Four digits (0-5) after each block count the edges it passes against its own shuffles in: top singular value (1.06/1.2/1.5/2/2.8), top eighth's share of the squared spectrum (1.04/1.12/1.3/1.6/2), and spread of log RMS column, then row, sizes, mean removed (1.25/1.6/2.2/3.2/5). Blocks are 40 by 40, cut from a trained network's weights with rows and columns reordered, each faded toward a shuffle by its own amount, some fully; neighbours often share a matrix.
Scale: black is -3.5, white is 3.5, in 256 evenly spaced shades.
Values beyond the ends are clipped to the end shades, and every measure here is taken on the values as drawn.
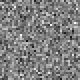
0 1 0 0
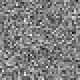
1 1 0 0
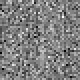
1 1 0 0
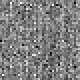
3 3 0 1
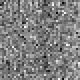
2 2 0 1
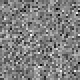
0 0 0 0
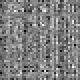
3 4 1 3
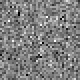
0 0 0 0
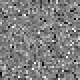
0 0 0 0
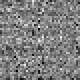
2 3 2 0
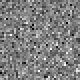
0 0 0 0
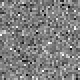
0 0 0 0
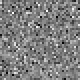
0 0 0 0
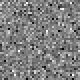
0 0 0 0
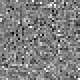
0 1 0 0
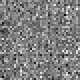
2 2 2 0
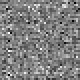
2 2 2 0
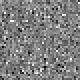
0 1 0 1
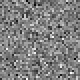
0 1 0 0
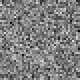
2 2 0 0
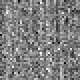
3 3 0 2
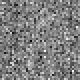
1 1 1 0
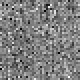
1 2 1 0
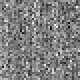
2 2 0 0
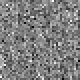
1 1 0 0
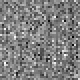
2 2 0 0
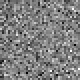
0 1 0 0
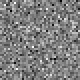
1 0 0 0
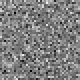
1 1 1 0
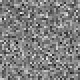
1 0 0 0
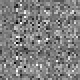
2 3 3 1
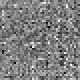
1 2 2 0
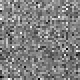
2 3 2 1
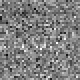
2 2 1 0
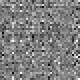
2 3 3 1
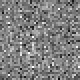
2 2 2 0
